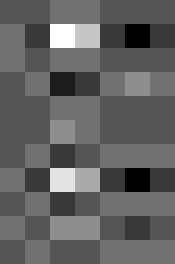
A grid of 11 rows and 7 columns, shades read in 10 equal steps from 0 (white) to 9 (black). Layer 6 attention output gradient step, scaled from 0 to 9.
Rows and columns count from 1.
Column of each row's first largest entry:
1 6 2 3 1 1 3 6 3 6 1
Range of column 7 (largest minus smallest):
2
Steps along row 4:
down up down down down up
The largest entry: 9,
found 2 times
